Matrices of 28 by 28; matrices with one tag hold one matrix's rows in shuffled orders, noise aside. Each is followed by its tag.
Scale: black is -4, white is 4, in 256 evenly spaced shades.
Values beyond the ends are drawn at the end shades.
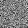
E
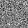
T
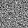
T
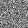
E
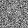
T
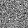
T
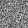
T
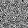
E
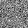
T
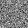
T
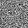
T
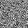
E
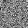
E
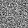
T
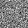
T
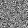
E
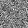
E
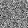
E
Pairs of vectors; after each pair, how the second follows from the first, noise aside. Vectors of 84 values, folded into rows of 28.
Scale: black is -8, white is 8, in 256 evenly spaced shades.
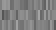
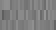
shrunk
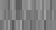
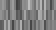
scaled up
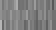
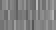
wrapped around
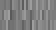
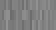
shrunk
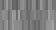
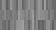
wrapped around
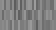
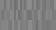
shrunk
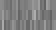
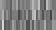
scaled up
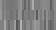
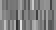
scaled up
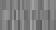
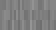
shrunk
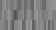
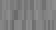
shrunk
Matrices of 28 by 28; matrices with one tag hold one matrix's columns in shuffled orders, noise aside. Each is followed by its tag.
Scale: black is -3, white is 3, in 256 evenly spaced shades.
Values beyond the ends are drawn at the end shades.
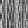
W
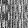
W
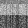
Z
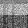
Z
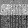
Z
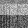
Z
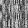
W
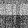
Z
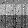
Z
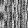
W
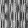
W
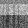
Z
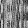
W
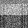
Z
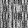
W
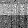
Z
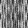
W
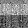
Z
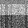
Z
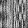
W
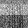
Z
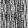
W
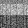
Z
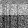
Z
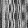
W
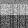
Z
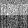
Z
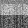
Z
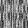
W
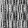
W
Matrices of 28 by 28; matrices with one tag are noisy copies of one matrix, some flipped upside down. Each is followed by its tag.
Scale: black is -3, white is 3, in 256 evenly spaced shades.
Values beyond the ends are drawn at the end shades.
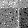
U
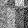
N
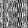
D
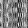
D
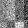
N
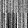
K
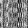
D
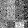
N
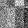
N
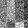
N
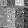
N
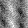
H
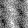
H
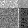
U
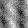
H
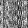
D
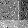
U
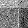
U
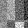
N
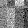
N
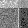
U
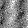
H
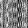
D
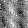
H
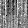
K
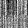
K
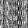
D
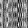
D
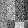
N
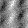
H
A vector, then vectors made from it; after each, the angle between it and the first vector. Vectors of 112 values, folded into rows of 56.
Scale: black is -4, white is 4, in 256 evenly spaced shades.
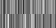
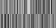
partly opposed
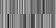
nearly opposite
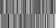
partly opposed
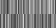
partly aligned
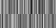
partly opposed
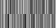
nearly opposite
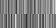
orthogonal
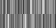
nearly parallel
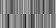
nearly opposite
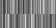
nearly parallel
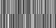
nearly parallel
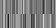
nearly opposite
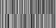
nearly opposite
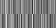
orthogonal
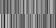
partly aligned
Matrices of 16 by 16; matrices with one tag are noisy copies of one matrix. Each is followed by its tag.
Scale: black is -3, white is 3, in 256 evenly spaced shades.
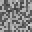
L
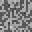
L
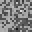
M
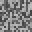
L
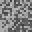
M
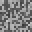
L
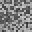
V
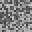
V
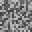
L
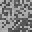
M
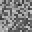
M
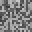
L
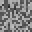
L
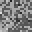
M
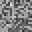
M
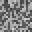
L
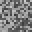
M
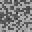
V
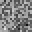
M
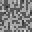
L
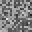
M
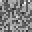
L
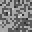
M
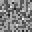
L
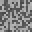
L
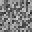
L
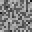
L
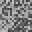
M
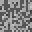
L
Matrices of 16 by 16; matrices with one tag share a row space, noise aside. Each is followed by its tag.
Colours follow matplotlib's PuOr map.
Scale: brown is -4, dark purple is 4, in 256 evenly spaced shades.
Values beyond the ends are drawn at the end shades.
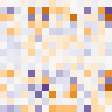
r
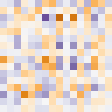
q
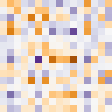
r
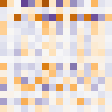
q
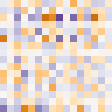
q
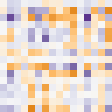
r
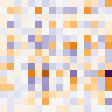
r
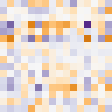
r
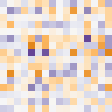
r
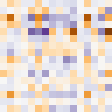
r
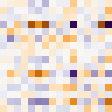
r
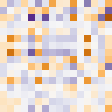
r
